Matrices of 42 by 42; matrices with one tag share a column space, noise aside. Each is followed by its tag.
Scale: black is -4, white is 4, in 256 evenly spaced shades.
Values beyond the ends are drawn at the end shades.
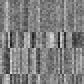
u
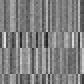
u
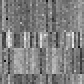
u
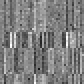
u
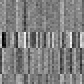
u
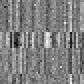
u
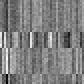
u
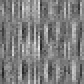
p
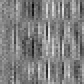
p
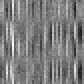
p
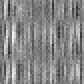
p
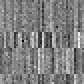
u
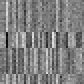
u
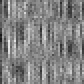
p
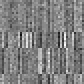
u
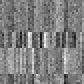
u
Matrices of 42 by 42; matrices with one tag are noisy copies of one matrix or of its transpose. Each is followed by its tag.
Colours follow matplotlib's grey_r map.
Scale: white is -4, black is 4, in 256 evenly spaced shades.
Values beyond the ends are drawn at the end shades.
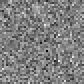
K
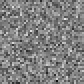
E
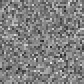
K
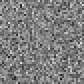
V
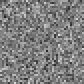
K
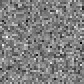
K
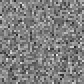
V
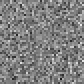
V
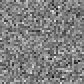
V
